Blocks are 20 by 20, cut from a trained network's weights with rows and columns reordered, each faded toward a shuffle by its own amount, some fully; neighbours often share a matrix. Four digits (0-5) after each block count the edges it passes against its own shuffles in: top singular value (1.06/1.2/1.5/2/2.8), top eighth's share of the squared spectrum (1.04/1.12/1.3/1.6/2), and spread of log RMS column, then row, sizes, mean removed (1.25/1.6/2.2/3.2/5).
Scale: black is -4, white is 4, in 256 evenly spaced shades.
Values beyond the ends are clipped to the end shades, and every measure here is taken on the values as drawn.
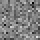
1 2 0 0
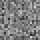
2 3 1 0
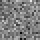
0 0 0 0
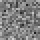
1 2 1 0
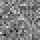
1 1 0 0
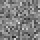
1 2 0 0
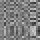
4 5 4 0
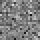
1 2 0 0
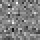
2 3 0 1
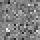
1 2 1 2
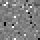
1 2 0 0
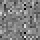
2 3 1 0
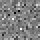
1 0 0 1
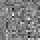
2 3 2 0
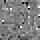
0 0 0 0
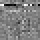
3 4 0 1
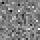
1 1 0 0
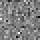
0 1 0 1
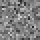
0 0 0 0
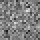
0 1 0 0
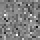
0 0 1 0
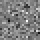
2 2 1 0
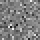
0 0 0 0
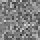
0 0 0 0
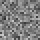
1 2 0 0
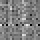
2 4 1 1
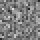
0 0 1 0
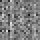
2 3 1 1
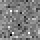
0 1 0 0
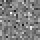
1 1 0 0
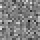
1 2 0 1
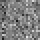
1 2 1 0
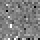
2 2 0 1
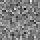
1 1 0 0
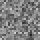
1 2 0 1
